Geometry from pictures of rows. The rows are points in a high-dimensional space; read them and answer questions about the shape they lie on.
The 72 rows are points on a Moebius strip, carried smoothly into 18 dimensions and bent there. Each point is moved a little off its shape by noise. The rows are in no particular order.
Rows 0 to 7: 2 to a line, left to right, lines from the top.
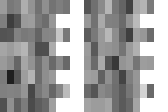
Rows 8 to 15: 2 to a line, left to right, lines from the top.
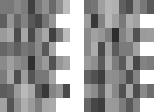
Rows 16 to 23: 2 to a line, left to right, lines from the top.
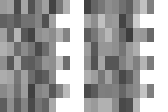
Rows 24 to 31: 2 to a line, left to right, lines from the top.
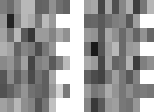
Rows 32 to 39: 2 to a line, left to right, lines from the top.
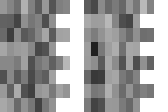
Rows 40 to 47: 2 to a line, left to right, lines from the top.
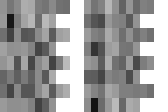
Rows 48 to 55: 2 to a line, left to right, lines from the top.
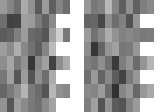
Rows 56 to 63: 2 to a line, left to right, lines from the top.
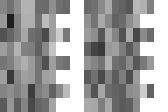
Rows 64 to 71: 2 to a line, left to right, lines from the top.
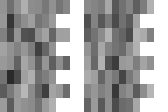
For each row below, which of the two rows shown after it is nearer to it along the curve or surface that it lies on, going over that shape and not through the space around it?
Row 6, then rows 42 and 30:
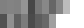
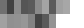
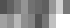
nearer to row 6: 42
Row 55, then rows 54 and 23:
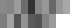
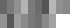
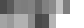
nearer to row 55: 23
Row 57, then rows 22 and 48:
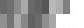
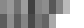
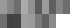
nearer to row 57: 48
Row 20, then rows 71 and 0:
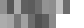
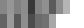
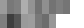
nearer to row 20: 71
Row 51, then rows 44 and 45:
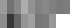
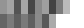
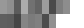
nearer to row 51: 45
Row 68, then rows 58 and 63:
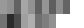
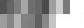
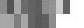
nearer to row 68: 58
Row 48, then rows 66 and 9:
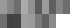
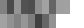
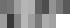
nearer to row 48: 9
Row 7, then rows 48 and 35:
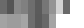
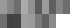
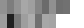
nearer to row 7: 35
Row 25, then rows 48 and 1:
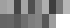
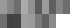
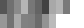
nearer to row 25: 48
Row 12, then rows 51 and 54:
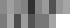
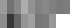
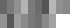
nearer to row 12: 51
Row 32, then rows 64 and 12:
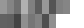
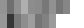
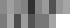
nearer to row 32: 64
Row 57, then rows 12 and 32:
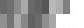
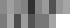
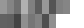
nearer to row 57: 32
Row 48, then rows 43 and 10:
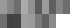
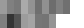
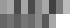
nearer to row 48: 43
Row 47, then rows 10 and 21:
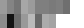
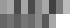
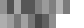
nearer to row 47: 10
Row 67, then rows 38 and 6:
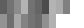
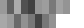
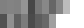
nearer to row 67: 38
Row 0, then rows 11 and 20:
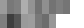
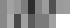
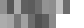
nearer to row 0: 11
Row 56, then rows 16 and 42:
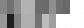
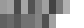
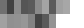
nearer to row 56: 16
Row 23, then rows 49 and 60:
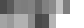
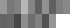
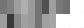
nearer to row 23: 60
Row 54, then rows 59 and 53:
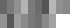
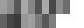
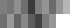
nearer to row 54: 59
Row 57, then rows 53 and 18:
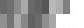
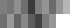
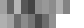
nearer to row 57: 18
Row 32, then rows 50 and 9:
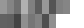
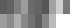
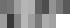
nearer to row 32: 9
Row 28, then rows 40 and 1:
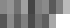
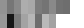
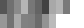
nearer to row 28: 40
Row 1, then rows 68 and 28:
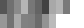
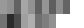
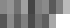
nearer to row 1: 68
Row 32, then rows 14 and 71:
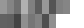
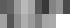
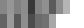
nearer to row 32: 71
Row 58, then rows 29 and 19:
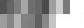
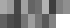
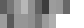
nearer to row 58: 19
